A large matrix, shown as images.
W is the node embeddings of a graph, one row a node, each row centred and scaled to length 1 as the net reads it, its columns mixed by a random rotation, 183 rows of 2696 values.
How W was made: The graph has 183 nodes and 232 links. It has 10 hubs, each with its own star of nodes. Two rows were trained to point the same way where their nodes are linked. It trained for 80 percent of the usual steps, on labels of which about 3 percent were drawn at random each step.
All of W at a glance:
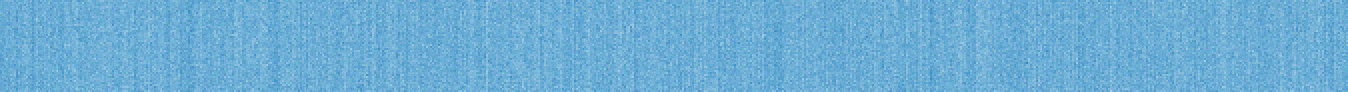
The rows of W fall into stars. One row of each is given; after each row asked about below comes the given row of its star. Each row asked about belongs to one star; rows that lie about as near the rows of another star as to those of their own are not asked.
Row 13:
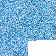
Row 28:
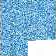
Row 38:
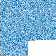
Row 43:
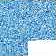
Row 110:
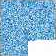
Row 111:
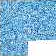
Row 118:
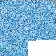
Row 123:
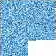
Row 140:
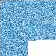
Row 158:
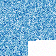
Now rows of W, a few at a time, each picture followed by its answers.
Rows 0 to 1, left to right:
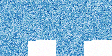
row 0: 110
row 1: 118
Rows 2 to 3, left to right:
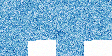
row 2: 28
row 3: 118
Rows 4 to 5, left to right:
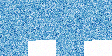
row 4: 111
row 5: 43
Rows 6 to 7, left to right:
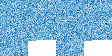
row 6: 43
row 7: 13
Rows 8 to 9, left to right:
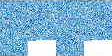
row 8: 140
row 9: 13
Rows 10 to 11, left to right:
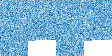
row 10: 118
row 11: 111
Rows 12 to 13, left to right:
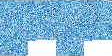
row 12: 110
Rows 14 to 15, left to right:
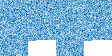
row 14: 123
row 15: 118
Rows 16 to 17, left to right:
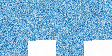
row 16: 111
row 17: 13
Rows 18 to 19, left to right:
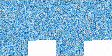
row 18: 158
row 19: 111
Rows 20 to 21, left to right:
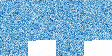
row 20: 38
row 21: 140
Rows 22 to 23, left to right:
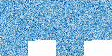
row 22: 38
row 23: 110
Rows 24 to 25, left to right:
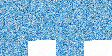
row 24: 158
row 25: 38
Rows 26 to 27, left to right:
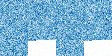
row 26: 110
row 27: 13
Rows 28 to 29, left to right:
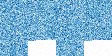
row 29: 38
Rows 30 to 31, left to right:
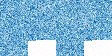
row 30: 38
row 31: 111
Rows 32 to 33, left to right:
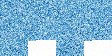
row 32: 110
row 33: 111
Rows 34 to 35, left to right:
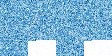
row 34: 43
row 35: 118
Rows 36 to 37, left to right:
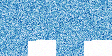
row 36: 110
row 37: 118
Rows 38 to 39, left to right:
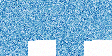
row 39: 110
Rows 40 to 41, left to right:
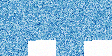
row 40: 110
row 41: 43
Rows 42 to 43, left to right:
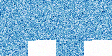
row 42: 38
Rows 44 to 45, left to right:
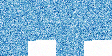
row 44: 110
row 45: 111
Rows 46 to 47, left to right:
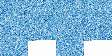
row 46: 158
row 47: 13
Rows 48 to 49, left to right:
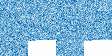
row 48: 38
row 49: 13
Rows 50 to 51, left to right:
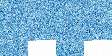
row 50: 111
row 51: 140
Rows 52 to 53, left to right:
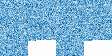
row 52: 123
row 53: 158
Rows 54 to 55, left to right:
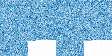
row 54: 118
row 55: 118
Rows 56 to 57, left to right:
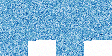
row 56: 43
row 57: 118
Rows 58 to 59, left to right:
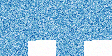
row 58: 118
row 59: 43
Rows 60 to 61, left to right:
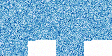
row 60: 110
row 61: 118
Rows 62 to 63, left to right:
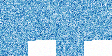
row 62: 118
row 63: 158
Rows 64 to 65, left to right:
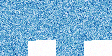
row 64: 28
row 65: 123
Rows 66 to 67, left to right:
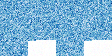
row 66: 158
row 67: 111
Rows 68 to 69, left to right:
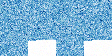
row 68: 111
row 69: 43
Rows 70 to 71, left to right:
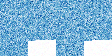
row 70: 28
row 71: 158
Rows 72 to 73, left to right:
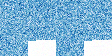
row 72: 111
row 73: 111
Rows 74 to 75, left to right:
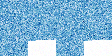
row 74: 28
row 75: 13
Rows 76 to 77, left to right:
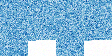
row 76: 140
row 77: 38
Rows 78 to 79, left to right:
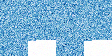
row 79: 118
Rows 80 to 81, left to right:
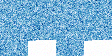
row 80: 158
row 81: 28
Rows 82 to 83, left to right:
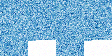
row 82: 111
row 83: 118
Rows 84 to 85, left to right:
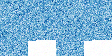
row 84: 158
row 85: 38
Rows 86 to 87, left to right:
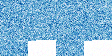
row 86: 140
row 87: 13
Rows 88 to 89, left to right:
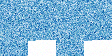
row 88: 123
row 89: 13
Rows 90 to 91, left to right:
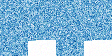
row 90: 111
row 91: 38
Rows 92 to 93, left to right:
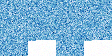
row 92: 123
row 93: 110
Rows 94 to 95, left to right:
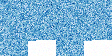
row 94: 43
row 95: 13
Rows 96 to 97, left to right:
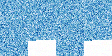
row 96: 111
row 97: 111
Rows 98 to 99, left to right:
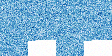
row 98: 13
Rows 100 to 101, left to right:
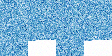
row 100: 38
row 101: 110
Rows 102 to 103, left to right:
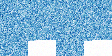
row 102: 38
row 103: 158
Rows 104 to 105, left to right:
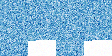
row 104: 140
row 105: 158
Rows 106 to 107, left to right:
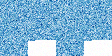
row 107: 110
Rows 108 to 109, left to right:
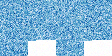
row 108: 140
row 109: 38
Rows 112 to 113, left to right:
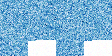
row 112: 43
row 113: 123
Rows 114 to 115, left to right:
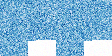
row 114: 38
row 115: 140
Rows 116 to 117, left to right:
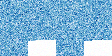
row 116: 110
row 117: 158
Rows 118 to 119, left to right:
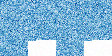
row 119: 28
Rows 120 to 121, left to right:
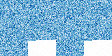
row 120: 38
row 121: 110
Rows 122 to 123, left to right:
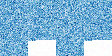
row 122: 111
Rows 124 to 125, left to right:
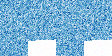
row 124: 158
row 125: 111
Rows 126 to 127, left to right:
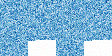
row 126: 38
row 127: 28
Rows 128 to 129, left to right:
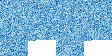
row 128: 110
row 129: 118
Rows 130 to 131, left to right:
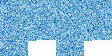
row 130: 118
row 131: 111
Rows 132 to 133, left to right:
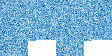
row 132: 118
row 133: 118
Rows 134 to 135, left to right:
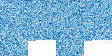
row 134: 13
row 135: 158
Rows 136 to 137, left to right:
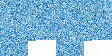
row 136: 110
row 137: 13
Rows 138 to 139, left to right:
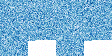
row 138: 118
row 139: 123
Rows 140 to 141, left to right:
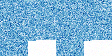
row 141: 13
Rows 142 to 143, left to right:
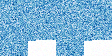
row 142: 158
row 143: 110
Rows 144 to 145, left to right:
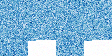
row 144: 140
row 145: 28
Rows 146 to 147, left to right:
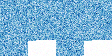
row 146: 158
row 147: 110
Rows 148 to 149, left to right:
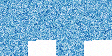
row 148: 43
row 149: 38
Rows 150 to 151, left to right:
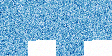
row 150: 38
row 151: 140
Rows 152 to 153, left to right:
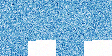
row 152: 110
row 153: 111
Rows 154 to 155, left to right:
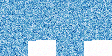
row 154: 28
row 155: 158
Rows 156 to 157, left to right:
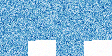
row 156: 118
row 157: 43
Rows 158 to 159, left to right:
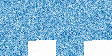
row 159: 13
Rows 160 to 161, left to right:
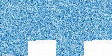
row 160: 13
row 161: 140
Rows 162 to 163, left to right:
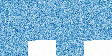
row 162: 13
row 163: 38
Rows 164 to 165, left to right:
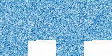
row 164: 111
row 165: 43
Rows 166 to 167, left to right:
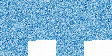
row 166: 110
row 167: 43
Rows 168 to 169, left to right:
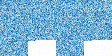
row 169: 13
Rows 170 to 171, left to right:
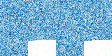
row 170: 140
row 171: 158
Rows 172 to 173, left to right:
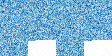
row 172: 28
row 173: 118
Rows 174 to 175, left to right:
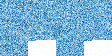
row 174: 28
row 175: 118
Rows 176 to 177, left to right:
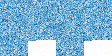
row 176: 43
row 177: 158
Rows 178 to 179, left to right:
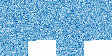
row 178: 43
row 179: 38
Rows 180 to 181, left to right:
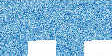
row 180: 158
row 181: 28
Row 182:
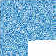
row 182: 38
